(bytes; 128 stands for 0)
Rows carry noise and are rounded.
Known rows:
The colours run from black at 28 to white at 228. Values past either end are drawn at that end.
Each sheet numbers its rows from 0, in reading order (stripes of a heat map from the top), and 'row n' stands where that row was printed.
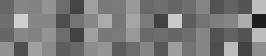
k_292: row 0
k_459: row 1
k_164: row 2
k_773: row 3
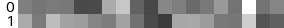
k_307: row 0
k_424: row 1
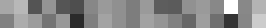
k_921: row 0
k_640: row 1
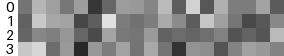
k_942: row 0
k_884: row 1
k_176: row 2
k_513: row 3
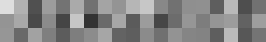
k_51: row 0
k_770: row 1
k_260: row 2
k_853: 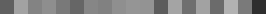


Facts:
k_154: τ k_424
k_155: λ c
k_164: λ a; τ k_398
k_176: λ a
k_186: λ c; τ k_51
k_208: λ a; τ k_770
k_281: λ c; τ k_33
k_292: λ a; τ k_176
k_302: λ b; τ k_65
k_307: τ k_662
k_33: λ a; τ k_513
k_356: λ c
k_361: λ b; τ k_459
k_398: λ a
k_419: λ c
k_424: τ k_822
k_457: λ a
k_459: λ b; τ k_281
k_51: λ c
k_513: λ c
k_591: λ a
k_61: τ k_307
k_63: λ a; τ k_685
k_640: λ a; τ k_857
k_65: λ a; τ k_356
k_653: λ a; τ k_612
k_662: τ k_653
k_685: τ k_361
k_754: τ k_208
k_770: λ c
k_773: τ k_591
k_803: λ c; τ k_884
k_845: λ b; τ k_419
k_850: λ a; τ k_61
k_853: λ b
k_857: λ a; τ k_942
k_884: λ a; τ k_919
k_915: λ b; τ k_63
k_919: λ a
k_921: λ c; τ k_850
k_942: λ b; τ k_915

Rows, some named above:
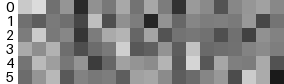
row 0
k_281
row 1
k_754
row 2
k_33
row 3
k_685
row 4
k_915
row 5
k_302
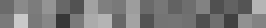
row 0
k_591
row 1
k_33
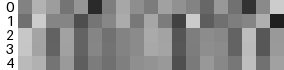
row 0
k_857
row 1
k_459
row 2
k_419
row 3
k_419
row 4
k_155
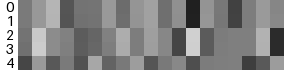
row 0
k_65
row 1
k_65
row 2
k_361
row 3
k_361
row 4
k_208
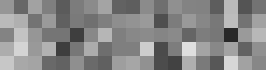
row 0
k_260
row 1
k_155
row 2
k_63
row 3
k_803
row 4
k_356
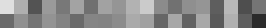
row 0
k_186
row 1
k_845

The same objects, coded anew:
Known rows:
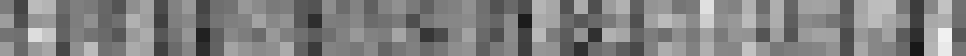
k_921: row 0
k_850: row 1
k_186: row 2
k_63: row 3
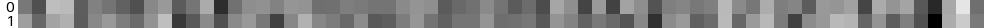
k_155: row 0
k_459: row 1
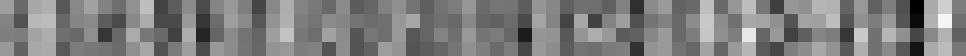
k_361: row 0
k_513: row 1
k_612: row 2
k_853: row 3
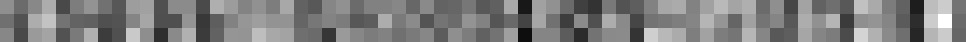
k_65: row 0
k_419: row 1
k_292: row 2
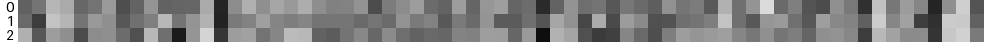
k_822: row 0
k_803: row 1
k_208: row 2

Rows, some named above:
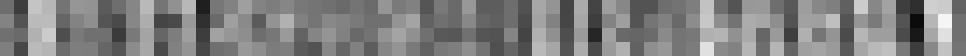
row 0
k_803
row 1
k_513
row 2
k_356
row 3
k_921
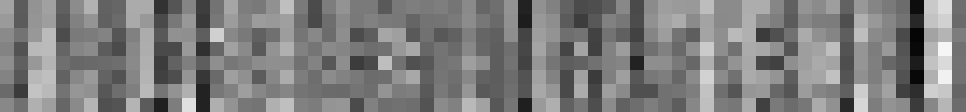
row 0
k_33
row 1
k_457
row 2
k_302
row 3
k_513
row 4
k_845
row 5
k_281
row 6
k_803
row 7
k_754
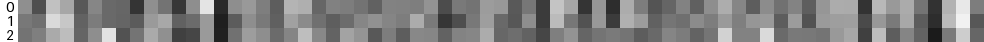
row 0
k_770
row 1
k_51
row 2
k_685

